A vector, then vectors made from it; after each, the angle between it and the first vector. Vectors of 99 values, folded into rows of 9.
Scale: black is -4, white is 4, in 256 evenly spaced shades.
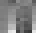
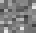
orthogonal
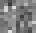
partly aligned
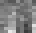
nearly parallel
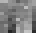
nearly opposite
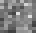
partly opposed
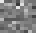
orthogonal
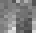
nearly parallel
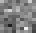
partly opposed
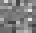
partly opposed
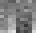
nearly parallel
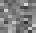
partly aligned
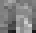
nearly opposite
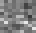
orthogonal
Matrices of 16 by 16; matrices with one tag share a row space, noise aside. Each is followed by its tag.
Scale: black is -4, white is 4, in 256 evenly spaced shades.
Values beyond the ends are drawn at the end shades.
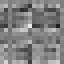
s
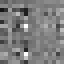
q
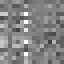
q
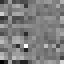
q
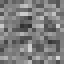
s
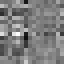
q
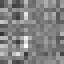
q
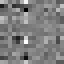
q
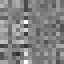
q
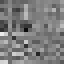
q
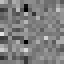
q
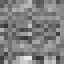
s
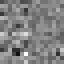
q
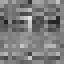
s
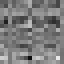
s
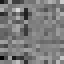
q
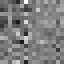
q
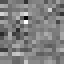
q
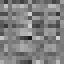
s
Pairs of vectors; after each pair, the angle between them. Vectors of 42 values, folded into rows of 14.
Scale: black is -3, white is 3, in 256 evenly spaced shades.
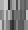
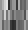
nearly parallel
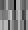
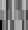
partly opposed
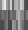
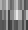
partly aligned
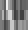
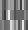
partly aligned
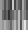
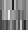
nearly opposite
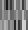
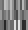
nearly opposite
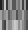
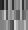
partly aligned
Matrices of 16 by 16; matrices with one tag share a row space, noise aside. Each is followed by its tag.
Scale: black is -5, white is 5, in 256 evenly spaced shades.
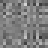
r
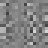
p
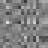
r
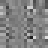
p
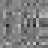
r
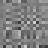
r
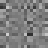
p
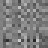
r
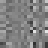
p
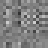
r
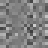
p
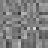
r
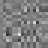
r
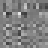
r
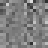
p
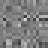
r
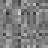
r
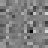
p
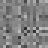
r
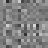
r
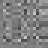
r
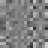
p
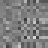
r
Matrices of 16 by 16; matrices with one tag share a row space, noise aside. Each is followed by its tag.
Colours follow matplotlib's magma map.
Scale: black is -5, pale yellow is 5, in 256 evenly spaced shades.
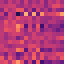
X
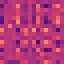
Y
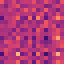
Y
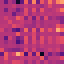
X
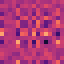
Y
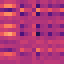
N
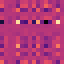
Y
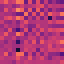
X
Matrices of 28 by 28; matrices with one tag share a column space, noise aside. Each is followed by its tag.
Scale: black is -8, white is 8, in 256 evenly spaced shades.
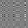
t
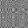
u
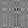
u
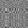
u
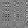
t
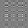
t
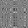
u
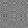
t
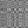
u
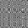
u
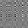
t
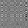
t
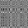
u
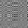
t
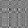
u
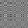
t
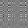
t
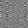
t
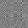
t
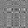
u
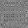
t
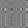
u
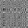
u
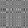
u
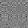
t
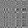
u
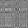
u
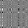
u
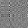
t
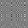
t
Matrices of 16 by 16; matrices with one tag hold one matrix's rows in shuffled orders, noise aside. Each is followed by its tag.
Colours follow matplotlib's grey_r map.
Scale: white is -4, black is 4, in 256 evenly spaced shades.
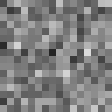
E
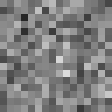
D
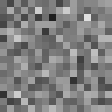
E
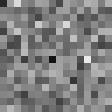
E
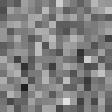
D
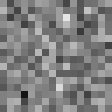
D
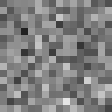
D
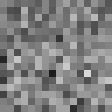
E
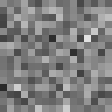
E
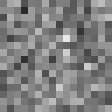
D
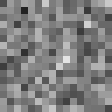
D
